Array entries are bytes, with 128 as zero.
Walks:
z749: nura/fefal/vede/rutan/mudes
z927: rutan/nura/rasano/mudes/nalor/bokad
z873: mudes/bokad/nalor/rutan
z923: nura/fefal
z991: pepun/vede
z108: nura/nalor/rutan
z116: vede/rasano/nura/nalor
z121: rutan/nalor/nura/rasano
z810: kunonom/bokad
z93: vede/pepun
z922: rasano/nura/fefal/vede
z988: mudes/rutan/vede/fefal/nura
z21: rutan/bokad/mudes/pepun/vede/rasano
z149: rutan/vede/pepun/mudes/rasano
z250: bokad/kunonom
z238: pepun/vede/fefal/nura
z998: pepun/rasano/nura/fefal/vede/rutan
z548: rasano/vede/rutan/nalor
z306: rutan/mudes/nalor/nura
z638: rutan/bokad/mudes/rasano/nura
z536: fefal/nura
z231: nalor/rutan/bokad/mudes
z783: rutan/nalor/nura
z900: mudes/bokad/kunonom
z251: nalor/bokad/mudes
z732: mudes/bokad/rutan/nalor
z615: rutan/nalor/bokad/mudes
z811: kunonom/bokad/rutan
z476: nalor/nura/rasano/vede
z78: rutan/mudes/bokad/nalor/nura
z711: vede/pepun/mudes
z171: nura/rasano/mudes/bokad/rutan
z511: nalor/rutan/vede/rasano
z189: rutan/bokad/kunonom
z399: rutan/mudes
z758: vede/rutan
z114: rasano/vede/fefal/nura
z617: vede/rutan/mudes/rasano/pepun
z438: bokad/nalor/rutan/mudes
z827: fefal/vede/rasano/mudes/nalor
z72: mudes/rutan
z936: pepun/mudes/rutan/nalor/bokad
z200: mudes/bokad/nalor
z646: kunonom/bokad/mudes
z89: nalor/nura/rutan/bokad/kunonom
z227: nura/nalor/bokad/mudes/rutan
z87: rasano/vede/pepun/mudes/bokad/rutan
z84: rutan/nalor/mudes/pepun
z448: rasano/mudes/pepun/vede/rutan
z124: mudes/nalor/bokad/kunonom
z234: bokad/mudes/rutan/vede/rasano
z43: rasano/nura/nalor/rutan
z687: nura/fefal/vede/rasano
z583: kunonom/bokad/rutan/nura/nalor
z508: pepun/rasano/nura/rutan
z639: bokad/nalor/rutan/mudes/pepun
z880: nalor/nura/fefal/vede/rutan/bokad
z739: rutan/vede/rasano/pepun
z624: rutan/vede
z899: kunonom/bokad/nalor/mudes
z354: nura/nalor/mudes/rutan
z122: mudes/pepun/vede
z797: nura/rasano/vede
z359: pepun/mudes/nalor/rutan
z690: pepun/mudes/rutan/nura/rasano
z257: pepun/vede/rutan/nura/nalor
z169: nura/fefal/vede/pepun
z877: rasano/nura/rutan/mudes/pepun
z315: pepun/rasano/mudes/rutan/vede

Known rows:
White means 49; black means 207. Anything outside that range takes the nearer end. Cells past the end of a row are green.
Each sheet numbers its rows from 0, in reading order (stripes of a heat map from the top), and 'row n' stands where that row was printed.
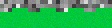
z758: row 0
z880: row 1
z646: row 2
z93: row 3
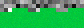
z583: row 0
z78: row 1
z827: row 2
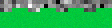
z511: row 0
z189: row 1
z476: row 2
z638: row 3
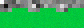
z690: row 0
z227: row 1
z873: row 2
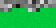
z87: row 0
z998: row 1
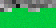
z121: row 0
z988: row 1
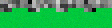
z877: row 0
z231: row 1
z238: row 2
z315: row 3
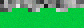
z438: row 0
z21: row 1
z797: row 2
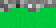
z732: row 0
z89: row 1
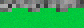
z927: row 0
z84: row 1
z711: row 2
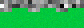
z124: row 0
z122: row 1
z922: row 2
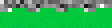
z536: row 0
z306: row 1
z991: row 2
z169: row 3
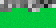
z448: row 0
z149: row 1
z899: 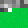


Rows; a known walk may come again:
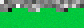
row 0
z359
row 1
z811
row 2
z43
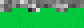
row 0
z257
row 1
z615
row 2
z87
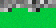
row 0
z72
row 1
z998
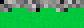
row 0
z476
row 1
z354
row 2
z508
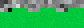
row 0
z171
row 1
z200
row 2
z991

